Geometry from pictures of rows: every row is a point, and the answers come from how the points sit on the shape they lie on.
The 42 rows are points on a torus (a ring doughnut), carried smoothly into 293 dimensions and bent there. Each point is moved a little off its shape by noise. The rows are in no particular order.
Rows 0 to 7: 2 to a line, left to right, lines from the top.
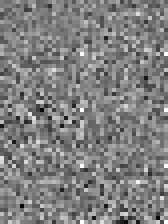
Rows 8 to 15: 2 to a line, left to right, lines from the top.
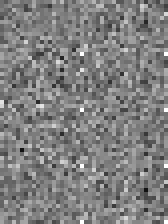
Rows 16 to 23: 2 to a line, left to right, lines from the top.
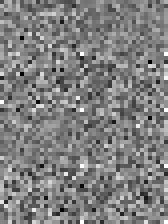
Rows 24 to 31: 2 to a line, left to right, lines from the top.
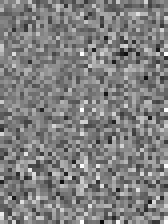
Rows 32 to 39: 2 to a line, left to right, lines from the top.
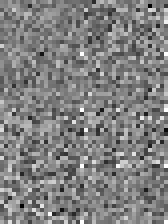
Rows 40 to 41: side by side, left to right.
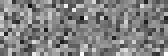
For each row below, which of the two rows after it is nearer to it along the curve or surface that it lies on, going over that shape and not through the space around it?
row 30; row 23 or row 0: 23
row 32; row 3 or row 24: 3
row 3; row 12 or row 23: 12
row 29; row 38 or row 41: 41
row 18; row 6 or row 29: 29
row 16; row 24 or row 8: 8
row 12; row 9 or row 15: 15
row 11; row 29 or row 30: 29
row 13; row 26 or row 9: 26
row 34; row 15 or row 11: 11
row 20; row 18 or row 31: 31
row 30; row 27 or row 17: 17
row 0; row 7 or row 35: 7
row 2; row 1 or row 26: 26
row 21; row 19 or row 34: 34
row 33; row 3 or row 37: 3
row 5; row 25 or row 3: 3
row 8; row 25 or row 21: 25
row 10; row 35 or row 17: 17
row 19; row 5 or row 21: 5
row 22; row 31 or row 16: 16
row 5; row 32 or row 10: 10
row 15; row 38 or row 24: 24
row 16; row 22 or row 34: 22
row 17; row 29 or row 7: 29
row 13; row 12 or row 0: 12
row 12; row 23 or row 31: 31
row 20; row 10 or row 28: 28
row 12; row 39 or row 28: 39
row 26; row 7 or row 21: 7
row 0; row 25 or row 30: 25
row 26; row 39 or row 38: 39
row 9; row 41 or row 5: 5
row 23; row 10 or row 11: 11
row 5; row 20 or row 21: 21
